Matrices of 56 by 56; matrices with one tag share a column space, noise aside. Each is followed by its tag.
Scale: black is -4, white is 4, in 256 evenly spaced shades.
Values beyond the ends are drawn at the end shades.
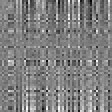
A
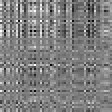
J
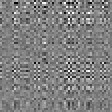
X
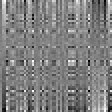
A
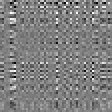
X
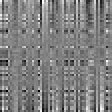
A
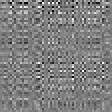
X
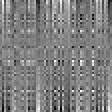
A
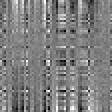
A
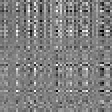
J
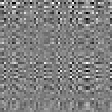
X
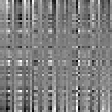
A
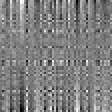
A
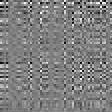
X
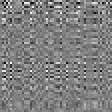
X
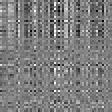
J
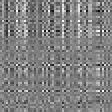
J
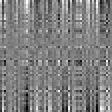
A
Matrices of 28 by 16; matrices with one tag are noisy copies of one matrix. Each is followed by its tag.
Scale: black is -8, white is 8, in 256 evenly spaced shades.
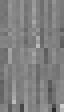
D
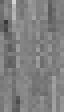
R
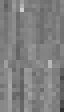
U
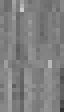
U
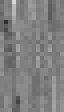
R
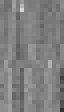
U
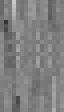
R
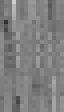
R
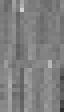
U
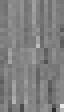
D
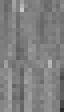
U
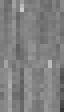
U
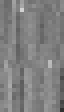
U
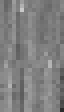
U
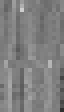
U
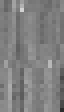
U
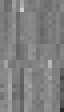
U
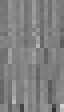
D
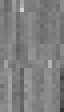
U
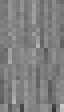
D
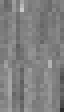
U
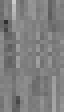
R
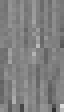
D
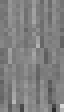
D
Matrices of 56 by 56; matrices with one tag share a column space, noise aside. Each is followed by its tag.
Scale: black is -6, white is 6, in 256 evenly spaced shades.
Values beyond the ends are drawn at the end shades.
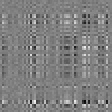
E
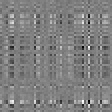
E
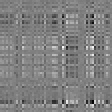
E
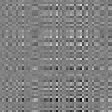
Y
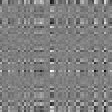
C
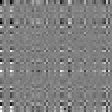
C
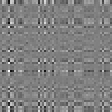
C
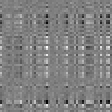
E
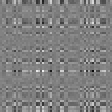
C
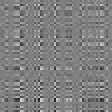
Y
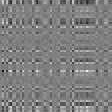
C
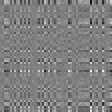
C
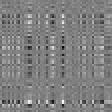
E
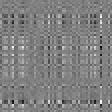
E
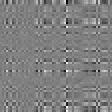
C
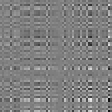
Y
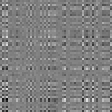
Y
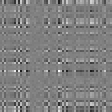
C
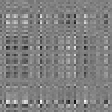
E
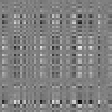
E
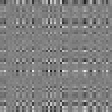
C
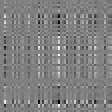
E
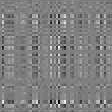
E
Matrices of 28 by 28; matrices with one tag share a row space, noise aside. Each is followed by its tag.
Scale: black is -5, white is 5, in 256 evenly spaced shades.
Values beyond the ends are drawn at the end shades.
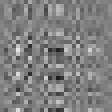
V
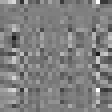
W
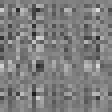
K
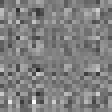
K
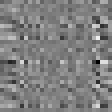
W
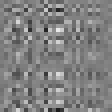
V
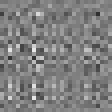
K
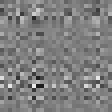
K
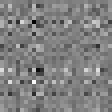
K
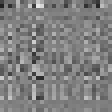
K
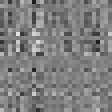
K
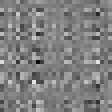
K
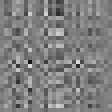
V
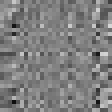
W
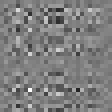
V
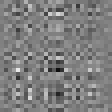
V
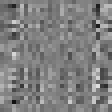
W
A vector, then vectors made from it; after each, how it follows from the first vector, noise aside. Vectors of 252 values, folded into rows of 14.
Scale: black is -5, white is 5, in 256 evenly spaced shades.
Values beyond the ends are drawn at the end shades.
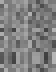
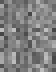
negated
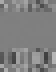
partly zeroed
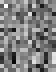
scaled up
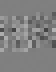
partly zeroed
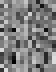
scaled up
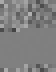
partly zeroed
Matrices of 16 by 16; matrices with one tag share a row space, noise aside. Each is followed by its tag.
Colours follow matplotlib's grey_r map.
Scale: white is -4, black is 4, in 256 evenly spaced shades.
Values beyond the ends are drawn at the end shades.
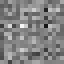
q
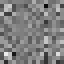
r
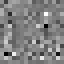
r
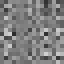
r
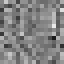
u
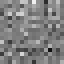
q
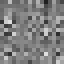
r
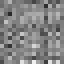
q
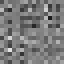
q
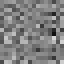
u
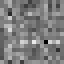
q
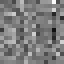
u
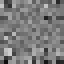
r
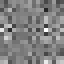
r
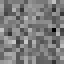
u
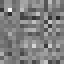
q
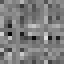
q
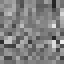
u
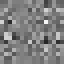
r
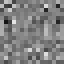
r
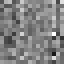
u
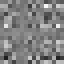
r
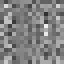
r
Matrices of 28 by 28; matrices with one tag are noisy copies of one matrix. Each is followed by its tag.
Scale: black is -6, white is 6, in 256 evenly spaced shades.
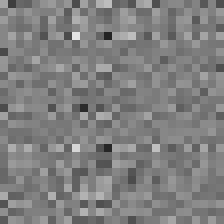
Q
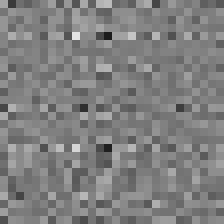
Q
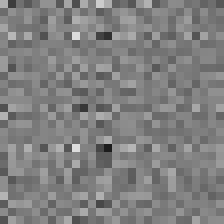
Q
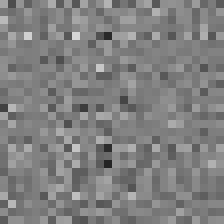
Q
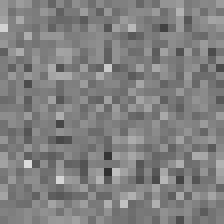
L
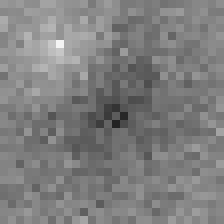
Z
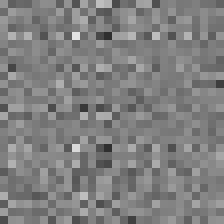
Q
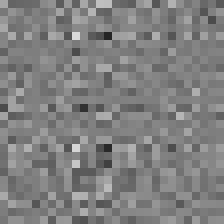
Q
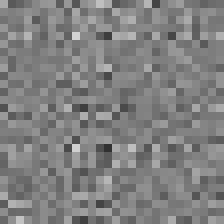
Q
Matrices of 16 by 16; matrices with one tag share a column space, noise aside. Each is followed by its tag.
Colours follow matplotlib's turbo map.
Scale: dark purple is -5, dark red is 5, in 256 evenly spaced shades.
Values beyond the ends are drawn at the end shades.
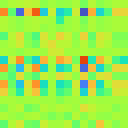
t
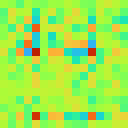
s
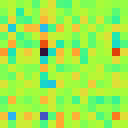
s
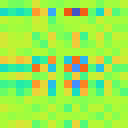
t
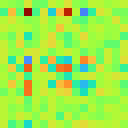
t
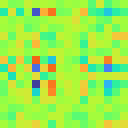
t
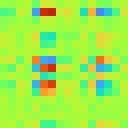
t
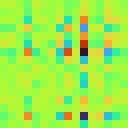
s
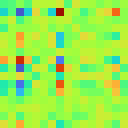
t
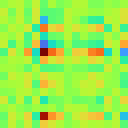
s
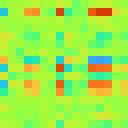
t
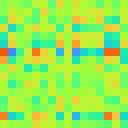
s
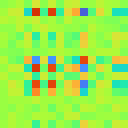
t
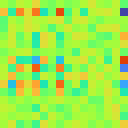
t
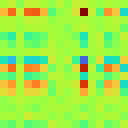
t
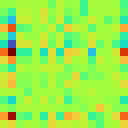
s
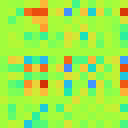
t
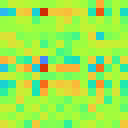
t
